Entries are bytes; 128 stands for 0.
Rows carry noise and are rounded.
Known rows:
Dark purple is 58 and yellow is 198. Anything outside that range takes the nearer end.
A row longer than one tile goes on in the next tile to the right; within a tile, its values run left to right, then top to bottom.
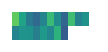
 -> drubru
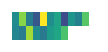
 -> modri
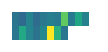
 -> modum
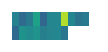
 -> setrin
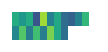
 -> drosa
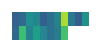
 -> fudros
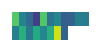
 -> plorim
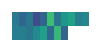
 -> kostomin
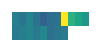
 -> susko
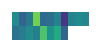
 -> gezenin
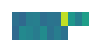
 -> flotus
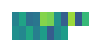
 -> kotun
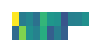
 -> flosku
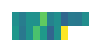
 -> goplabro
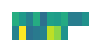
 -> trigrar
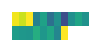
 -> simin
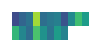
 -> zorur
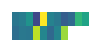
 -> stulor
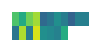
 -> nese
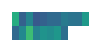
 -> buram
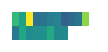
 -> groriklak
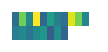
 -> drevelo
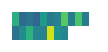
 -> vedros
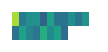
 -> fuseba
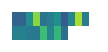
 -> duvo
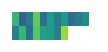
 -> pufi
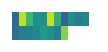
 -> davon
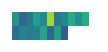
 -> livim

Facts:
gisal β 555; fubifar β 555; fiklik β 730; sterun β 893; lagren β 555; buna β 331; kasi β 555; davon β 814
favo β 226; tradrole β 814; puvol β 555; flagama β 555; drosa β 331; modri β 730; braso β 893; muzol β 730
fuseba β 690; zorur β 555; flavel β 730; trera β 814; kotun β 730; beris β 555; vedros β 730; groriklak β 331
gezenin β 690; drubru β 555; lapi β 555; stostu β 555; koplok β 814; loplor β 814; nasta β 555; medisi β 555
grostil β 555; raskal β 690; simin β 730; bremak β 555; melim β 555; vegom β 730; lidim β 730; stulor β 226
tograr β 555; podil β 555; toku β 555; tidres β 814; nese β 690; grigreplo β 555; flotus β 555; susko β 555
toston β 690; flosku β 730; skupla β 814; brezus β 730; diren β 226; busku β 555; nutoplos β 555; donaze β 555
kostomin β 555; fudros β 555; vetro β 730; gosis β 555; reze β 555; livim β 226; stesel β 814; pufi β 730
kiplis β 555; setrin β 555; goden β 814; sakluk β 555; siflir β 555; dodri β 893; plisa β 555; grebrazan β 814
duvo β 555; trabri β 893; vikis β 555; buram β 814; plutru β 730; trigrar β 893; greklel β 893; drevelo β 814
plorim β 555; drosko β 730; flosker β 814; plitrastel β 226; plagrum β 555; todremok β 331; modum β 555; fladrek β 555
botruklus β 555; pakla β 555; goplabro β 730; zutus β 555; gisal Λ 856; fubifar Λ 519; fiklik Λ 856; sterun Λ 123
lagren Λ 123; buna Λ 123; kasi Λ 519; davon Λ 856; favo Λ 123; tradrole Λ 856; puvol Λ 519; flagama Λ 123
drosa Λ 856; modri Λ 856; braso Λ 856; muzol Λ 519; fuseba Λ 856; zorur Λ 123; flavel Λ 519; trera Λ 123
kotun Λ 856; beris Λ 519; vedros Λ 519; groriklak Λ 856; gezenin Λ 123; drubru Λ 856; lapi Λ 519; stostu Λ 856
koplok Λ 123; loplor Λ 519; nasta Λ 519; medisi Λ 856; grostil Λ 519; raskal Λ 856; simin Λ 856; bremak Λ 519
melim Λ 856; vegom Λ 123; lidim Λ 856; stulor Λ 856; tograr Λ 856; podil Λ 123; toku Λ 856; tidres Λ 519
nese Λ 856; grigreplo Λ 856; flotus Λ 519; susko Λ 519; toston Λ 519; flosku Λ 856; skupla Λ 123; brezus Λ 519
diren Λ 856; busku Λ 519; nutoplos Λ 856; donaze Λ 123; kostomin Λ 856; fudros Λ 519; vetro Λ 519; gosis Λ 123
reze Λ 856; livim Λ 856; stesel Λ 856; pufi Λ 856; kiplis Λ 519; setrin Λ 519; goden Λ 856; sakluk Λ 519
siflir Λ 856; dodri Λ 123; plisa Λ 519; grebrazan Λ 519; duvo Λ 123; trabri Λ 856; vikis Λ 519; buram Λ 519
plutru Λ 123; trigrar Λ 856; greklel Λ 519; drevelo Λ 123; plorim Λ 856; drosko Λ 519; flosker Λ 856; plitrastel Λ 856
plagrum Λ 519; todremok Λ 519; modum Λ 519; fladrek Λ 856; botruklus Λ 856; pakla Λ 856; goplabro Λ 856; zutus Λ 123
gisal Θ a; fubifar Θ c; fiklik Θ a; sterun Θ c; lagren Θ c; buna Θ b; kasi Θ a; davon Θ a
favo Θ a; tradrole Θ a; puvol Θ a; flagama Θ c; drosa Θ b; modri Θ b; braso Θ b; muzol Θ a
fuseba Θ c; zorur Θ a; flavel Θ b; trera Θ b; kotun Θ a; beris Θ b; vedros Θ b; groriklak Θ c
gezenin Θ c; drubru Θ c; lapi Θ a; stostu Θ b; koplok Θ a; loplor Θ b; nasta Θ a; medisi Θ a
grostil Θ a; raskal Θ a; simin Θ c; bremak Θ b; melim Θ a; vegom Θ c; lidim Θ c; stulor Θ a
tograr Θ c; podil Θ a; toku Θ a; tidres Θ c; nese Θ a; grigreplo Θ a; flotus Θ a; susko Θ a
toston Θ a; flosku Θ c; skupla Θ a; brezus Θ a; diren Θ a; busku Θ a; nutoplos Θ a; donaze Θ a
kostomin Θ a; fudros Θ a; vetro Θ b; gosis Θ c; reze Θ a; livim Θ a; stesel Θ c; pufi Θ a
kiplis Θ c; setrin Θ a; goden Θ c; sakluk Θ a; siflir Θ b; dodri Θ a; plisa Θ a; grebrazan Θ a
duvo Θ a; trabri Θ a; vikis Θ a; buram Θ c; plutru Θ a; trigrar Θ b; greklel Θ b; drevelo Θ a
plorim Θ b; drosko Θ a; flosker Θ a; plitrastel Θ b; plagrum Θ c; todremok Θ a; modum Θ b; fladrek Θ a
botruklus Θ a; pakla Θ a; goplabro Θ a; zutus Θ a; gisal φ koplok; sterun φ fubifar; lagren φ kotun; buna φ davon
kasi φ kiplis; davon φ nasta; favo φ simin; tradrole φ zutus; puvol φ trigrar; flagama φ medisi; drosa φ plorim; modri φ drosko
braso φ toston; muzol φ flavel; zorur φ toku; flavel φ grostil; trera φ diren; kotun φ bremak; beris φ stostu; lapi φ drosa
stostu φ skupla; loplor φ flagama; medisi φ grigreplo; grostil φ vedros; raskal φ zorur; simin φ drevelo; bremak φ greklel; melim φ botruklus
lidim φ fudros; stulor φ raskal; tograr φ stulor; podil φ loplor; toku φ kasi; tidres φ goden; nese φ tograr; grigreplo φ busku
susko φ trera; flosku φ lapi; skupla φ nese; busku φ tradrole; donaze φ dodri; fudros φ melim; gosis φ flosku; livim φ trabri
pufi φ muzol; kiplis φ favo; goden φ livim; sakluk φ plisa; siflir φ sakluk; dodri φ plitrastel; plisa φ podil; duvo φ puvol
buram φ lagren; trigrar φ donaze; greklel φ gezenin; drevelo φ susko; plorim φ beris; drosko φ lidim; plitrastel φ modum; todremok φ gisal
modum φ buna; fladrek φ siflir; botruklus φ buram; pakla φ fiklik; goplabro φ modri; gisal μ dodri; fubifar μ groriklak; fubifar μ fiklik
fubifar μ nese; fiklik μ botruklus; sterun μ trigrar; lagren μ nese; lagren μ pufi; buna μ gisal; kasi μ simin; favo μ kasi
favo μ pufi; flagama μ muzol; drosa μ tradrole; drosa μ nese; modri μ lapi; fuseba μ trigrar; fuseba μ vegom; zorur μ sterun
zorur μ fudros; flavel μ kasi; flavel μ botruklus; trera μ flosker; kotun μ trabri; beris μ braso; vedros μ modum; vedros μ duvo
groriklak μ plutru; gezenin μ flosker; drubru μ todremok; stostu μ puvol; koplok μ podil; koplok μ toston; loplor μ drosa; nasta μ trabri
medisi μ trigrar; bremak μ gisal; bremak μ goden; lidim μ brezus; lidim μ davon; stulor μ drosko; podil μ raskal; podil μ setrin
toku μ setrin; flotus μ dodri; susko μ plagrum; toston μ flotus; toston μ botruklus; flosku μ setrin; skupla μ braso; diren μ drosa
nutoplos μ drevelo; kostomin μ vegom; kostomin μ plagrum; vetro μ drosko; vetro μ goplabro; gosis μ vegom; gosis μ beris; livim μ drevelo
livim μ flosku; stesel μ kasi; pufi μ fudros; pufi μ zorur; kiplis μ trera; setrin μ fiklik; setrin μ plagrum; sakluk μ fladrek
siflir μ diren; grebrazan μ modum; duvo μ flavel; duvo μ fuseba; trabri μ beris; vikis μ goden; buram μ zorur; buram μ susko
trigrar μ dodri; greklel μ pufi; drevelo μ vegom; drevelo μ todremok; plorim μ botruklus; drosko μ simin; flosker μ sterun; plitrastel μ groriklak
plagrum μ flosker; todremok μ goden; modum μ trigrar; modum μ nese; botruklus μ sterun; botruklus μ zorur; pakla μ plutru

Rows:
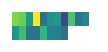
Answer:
vegom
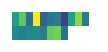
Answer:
trera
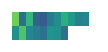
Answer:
plagrum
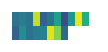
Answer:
buna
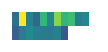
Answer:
beris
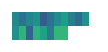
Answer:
botruklus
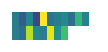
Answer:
vetro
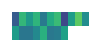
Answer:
donaze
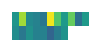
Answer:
trabri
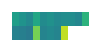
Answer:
diren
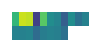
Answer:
tograr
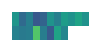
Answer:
toku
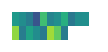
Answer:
siflir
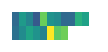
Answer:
plitrastel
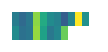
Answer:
favo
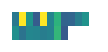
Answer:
stostu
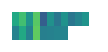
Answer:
raskal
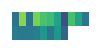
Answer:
skupla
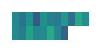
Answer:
fubifar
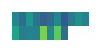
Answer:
lagren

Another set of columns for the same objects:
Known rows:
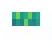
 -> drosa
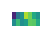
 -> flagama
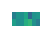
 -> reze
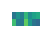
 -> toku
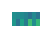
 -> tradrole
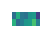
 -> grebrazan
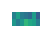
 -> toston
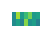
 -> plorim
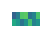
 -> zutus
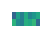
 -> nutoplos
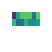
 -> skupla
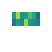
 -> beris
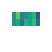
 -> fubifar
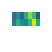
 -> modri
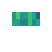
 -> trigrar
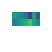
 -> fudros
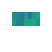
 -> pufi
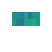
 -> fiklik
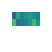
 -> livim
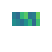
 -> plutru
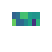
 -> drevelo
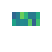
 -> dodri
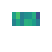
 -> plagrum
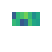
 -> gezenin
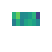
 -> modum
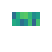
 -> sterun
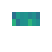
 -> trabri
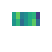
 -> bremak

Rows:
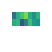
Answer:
lagren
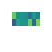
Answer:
lidim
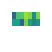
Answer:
gosis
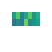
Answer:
flosku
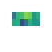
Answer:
buna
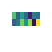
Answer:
davon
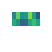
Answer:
plitrastel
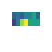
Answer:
lapi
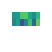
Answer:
vegom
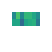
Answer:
drubru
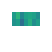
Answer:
groriklak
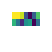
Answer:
puvol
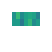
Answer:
fuseba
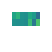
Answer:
goden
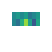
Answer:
nese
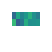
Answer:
stulor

